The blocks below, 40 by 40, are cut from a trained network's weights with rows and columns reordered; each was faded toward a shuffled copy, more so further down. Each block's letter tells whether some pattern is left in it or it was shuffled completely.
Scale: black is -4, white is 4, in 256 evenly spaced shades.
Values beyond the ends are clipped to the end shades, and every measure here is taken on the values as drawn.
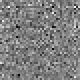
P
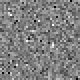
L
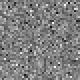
L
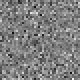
P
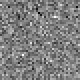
P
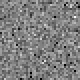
L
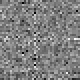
P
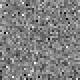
L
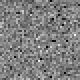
L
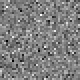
L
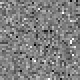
L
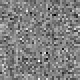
P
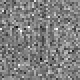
P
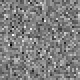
L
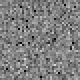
L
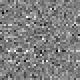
P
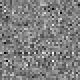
P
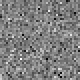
P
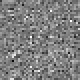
P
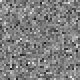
L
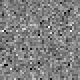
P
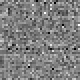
P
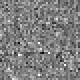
P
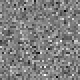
P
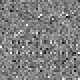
P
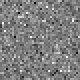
L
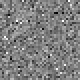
L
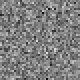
P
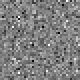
P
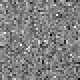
L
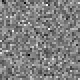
L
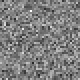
L
